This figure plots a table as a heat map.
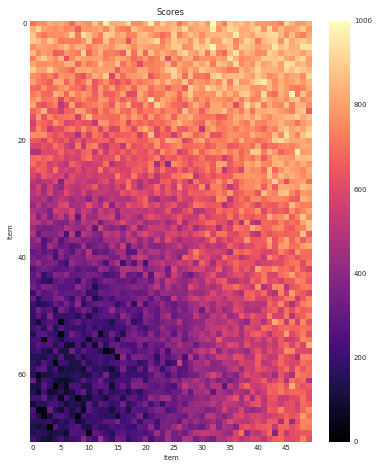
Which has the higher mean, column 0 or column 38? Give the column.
38
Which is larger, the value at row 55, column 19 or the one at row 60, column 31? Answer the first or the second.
the second
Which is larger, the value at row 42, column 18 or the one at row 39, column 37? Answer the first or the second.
the second
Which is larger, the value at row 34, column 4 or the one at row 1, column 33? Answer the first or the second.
the second
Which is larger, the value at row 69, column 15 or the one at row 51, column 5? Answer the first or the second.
the first
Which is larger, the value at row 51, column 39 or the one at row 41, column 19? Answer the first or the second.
the first
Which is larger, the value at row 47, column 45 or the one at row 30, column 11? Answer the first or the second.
the first
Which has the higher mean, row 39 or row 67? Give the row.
39
